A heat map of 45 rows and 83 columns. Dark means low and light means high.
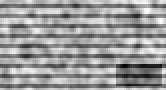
Average level on the scale: 60%. Stripes: horizontal, repeating 9 times. Odd patch: lower, in the bottom right. Ninth with the lowest average: bottom right.
